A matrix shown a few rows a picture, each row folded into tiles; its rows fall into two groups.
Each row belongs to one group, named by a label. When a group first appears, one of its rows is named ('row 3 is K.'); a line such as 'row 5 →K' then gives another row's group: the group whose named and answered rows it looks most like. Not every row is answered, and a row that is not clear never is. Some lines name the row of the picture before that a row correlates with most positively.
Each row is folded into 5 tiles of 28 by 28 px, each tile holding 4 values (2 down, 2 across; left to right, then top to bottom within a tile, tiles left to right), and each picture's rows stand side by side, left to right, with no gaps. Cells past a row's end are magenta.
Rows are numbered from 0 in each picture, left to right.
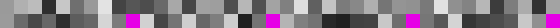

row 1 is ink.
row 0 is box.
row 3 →box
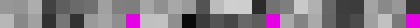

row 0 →box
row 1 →box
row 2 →box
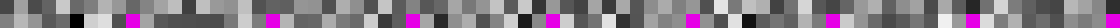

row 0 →box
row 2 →ink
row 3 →ink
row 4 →ink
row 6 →box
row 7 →box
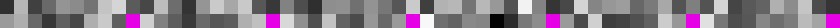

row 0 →box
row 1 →box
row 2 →ink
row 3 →box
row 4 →box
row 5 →box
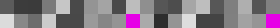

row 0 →ink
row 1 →ink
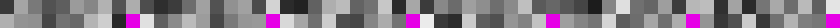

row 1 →ink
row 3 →ink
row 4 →ink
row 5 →ink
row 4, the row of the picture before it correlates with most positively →0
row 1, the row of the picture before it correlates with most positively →0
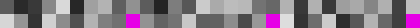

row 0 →ink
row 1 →ink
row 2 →ink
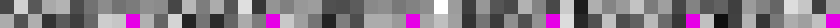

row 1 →box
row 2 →box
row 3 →box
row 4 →ink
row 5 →ink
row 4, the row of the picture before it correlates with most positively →2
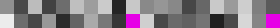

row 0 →ink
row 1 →box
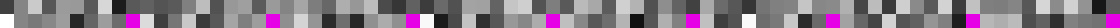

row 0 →box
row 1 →ink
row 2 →box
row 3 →ink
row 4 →box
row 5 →ink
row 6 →ink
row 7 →box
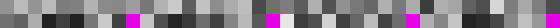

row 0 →box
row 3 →box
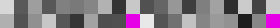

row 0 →ink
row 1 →ink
